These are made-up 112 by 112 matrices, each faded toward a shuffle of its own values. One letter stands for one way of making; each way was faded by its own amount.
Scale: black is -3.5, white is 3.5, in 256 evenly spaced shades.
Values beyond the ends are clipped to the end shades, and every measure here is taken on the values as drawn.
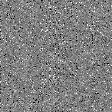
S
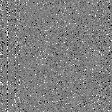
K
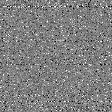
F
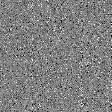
S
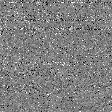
F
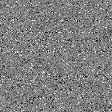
F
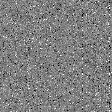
S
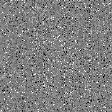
K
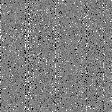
K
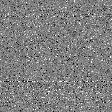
F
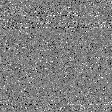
F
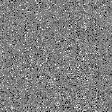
K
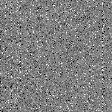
S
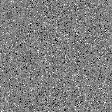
S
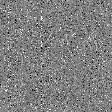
S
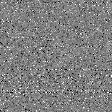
F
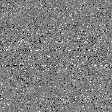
F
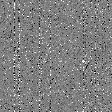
K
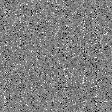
K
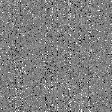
K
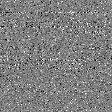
F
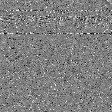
F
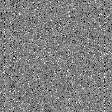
S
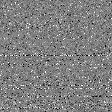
F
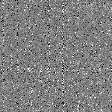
K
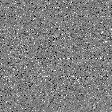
F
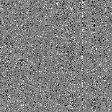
K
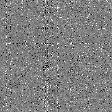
K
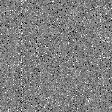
S
